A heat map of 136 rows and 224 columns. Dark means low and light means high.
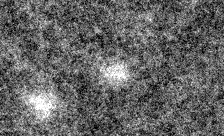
No row or column stands out. On average the colour sits 40% of the way up the scale. Two bumps rise from the field. The texture is blotchy. The bottom left is the ninth with the highest average. The halves do not mirror each other.
